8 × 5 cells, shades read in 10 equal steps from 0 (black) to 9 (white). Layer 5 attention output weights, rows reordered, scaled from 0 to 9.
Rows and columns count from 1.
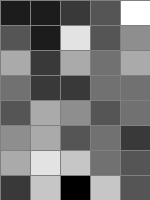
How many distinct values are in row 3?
3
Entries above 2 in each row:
2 4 4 3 5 4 5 3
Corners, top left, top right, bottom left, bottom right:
1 9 2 3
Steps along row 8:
up down up down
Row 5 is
3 6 5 3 4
